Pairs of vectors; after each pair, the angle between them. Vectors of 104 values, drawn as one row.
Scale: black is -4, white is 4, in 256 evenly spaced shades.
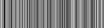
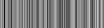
nearly parallel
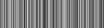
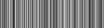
partly aligned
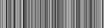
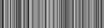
orthogonal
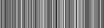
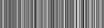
partly aligned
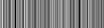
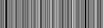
orthogonal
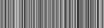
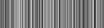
orthogonal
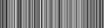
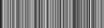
orthogonal
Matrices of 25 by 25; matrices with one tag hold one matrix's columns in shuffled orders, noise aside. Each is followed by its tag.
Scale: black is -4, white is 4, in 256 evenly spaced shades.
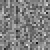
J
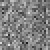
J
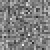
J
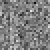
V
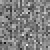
J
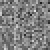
V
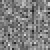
J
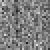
J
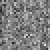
J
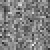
J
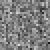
J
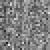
J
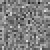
V
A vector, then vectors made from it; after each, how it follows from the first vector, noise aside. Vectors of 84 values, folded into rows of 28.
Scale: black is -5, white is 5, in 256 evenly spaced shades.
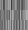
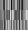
scaled up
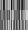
scaled up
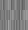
shrunk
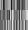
scaled up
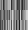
scaled up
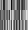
scaled up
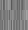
shrunk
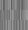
shrunk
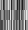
scaled up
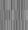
shrunk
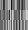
scaled up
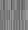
shrunk
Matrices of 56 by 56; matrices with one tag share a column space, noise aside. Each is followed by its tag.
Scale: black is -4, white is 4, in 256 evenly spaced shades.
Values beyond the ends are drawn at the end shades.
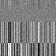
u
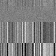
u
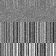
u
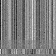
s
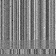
s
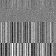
u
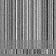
s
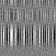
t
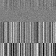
u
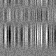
t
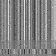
s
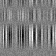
t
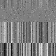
u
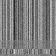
s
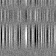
t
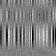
t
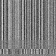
s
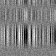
t
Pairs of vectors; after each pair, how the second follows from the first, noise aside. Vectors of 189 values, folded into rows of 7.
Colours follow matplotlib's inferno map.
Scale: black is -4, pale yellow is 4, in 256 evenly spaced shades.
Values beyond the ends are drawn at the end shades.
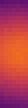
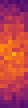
reversed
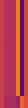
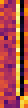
scaled up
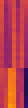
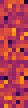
shuffled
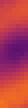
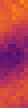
reversed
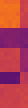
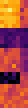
scaled up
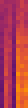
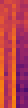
negated
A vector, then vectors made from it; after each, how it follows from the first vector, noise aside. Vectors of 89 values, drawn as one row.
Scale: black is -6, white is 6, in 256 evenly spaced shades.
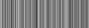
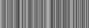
wrapped around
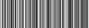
scaled up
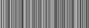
wrapped around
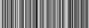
scaled up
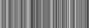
wrapped around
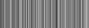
wrapped around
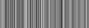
wrapped around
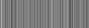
partly zeroed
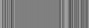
partly zeroed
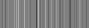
partly zeroed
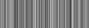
wrapped around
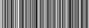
scaled up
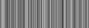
wrapped around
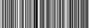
scaled up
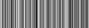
scaled up
